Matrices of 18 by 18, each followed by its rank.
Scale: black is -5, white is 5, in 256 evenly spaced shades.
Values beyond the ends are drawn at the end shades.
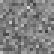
full rank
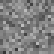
full rank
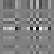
one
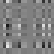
one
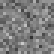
full rank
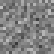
full rank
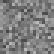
full rank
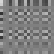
one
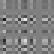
one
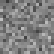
full rank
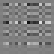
one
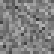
full rank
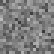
full rank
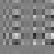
one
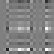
one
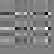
one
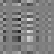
one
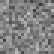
full rank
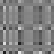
one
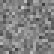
full rank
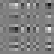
one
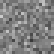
full rank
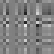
one
